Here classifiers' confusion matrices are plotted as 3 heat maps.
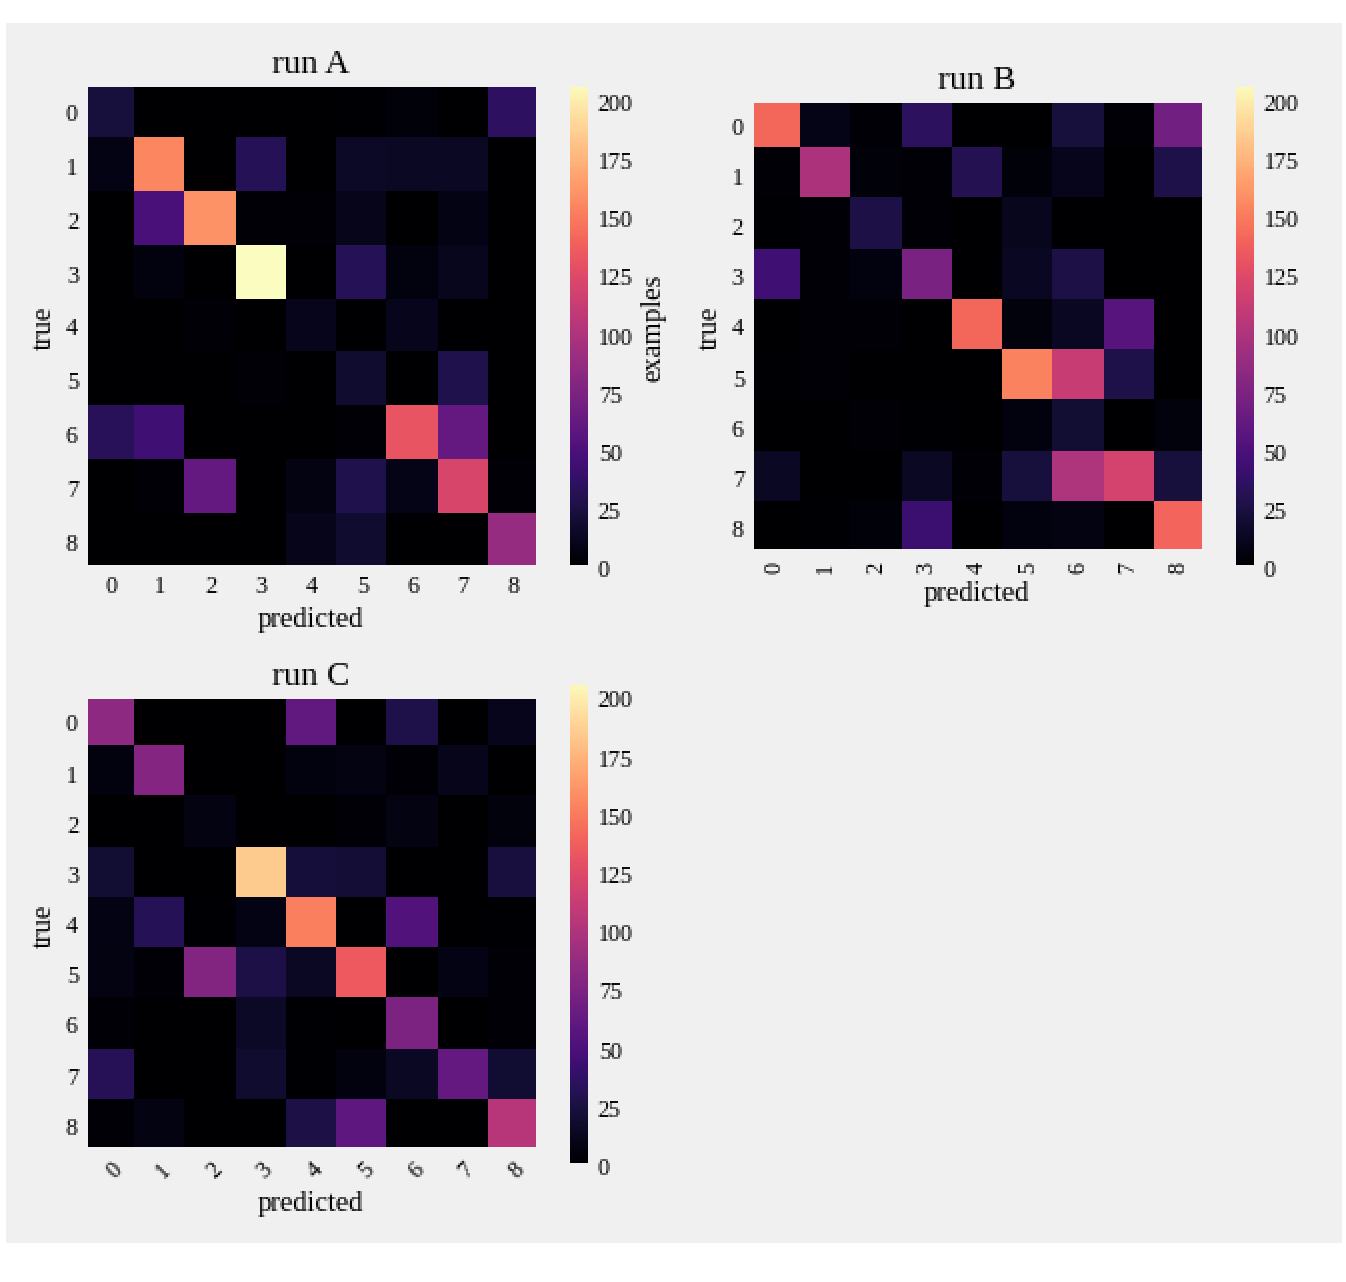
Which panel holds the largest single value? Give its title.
run A
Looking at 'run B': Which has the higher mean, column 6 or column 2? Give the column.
6
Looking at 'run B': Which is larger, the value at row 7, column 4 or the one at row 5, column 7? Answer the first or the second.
the second
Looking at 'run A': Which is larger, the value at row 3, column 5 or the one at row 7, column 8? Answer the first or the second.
the first
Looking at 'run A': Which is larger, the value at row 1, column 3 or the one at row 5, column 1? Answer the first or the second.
the first
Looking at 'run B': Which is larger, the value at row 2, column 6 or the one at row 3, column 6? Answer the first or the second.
the second
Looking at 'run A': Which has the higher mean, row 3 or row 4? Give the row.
3
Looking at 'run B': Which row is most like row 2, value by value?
6
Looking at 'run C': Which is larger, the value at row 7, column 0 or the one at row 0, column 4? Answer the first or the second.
the second
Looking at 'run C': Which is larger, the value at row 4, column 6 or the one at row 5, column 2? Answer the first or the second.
the second
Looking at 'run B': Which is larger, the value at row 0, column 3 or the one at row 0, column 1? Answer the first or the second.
the first
